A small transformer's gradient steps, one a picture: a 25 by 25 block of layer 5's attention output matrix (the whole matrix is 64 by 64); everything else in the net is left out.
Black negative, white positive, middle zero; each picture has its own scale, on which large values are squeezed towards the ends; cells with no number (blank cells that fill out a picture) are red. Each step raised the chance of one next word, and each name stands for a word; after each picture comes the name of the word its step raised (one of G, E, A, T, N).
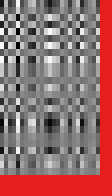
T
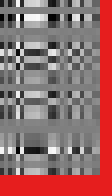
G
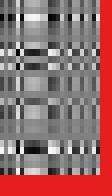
G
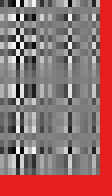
T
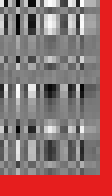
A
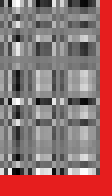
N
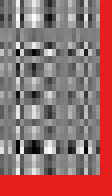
G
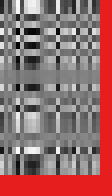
T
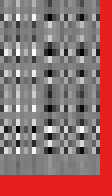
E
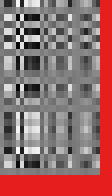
T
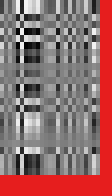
T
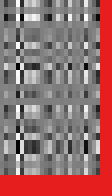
G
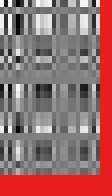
A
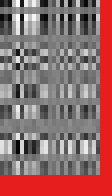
G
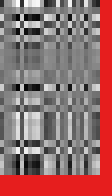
T
